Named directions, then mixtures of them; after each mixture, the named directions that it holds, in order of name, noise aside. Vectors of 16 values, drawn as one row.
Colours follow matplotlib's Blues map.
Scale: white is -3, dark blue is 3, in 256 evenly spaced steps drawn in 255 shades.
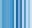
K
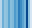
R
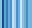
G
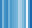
R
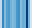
G, R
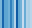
G, K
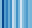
G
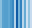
K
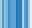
K, R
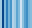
G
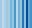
K, R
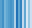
K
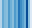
R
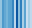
K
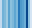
R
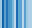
G, K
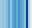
R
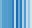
K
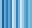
G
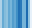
K, R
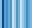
G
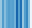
K, R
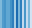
K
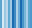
G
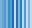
K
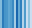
K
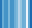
R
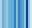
R
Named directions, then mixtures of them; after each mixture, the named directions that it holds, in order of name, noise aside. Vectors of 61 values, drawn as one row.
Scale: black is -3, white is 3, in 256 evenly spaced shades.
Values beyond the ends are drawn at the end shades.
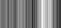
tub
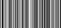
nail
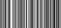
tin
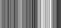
tub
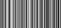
nail, tin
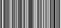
nail, tin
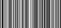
nail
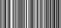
tin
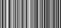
nail, tin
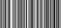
tin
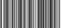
nail, tub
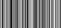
nail, tin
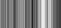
tub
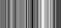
tin, tub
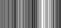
tub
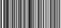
nail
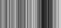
tub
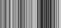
tin, tub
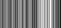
nail, tub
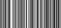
tin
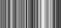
tin, tub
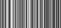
nail, tin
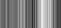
tub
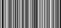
nail, tub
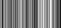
nail, tub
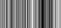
tin, tub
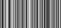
nail, tin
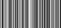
nail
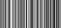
tin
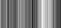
tub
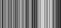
nail, tub
